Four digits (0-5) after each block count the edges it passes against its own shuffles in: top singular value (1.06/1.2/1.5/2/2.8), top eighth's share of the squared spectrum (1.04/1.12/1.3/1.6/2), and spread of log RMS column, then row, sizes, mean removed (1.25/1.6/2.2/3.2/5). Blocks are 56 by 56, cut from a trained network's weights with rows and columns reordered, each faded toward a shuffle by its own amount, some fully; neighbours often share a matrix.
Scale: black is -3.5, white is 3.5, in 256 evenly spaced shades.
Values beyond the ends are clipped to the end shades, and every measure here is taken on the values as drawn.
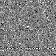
2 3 0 2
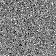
0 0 0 0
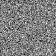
1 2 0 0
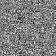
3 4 2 2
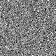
0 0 0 0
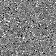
0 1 0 0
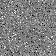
0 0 0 0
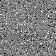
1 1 1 0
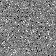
0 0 0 0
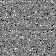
0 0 0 0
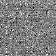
2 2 2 0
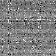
3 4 3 1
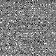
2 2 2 1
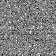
0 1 0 0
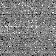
2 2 1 1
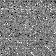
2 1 0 0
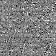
1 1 0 0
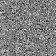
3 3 1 2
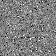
1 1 0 0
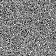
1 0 0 0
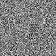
3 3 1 1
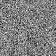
2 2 0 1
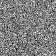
0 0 0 0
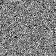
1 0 0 0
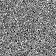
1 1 0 0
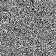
2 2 0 1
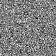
2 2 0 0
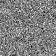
0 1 0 0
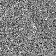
2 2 0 0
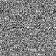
3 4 1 2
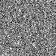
1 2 0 0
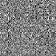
3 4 2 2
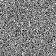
2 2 1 0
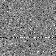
3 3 0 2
